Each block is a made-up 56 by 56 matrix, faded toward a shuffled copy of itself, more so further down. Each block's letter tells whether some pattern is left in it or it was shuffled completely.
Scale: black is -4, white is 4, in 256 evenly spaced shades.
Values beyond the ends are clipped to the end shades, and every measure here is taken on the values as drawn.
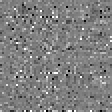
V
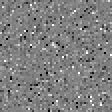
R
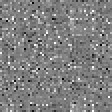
V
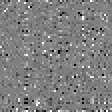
V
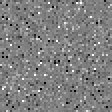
R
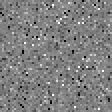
R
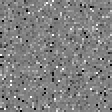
R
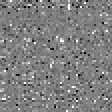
V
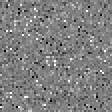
R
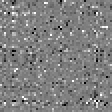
V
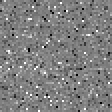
R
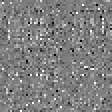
V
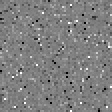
R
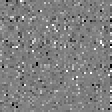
V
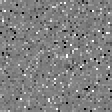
R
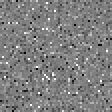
R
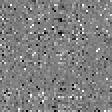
V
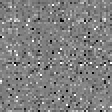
V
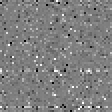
V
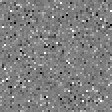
R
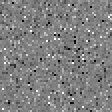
R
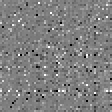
V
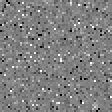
R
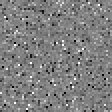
R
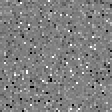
R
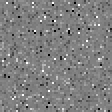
R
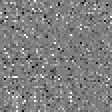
V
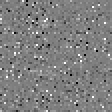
V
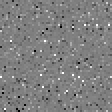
R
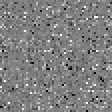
V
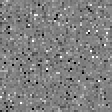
R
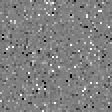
R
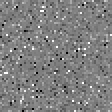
R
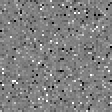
R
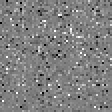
V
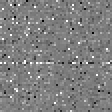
V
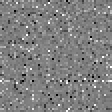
V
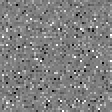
V
